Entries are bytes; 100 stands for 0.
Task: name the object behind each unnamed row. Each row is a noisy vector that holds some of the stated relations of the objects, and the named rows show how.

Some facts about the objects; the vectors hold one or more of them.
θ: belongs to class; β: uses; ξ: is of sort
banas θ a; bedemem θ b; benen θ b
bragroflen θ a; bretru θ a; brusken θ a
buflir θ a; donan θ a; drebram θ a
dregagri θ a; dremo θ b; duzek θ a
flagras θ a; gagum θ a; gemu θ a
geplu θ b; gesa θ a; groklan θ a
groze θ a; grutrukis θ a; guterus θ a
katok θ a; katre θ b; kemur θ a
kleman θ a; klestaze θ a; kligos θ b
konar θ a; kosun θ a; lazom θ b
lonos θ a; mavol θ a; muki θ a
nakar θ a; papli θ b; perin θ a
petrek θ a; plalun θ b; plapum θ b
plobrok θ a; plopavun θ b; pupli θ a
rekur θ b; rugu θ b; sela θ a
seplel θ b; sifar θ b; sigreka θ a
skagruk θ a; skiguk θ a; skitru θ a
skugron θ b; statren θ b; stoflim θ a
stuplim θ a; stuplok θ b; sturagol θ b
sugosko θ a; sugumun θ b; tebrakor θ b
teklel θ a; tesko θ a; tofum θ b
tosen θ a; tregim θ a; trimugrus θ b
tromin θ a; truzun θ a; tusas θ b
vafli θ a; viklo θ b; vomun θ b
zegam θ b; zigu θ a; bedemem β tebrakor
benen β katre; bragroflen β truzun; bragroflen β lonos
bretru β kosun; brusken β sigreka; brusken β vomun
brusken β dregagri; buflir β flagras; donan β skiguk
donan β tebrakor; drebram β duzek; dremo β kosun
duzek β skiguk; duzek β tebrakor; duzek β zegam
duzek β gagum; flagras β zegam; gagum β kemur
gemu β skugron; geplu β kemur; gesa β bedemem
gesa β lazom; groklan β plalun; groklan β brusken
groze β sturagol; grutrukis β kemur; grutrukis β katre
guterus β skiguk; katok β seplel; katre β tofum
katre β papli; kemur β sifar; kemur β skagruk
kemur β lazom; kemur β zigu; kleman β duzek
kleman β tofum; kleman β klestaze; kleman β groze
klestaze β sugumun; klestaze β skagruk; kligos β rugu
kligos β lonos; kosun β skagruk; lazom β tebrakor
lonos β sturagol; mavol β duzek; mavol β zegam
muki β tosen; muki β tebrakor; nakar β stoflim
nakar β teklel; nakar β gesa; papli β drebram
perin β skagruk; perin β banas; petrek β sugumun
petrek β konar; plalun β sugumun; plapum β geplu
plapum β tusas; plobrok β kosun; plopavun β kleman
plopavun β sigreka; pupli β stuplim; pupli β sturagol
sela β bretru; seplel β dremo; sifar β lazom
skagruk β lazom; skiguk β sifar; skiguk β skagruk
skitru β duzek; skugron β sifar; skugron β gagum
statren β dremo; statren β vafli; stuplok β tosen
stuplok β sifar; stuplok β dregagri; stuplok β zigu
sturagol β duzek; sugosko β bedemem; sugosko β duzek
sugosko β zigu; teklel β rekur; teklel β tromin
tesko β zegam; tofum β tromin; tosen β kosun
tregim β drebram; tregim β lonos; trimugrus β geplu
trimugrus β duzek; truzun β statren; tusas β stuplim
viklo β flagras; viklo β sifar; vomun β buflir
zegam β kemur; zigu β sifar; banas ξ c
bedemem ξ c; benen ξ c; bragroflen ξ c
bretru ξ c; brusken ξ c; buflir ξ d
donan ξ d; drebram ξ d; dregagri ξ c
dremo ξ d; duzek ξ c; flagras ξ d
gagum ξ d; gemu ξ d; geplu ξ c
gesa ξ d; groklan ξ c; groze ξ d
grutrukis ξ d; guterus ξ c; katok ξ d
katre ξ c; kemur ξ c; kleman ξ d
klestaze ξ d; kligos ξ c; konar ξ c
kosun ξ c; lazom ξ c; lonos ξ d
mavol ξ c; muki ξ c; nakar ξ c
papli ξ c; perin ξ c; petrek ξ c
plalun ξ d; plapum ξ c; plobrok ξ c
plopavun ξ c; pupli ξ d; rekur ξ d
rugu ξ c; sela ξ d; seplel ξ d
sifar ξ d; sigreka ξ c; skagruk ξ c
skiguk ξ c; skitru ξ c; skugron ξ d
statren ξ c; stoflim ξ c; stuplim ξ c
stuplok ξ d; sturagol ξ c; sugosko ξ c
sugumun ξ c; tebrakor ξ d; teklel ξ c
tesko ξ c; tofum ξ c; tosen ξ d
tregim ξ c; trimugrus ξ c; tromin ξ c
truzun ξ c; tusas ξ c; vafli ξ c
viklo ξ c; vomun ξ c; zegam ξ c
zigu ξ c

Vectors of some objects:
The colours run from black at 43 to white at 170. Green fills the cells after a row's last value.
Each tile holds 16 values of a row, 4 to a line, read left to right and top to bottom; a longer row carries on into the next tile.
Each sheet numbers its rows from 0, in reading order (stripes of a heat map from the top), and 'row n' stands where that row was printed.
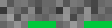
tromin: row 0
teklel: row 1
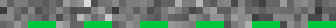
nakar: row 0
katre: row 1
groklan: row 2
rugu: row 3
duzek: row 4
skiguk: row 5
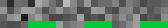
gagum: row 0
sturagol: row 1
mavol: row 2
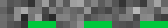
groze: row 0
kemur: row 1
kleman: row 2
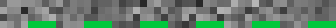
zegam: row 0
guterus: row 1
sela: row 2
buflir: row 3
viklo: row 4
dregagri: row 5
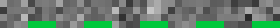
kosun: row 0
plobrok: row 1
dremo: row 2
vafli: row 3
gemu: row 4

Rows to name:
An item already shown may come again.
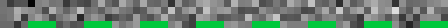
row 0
flagras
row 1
donan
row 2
trimugrus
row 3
plalun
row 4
papli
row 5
plopavun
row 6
plalun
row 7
sifar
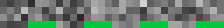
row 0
gesa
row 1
seplel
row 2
lazom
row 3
statren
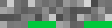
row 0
tusas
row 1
katre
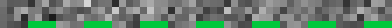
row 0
groze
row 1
benen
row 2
plalun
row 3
skagruk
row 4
rekur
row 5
petrek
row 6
grutrukis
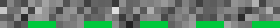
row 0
tebrakor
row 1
tesko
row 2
sifar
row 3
mavol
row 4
tofum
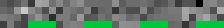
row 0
klestaze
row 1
perin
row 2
truzun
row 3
flagras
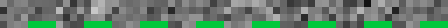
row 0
perin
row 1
dremo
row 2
stuplim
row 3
brusken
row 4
geplu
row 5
katok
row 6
tosen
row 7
brusken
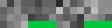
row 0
duzek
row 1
plalun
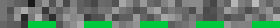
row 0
lonos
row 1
duzek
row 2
trimugrus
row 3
zigu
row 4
plapum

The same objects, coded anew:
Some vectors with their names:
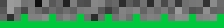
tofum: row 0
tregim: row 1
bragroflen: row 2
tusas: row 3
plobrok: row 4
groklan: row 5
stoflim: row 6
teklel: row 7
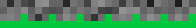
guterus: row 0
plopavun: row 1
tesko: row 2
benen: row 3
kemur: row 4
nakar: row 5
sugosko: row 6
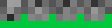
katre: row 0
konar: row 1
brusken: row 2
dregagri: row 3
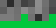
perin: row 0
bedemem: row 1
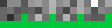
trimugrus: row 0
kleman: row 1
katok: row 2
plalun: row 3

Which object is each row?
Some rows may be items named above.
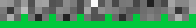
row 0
donan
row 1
katre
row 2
geplu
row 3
dremo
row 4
viklo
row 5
muki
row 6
pupli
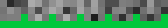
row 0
kosun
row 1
buflir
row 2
pupli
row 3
sugumun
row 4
sturagol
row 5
lazom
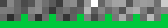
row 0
statren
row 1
zegam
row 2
trimugrus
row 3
tebrakor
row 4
tosen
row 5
lonos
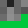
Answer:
duzek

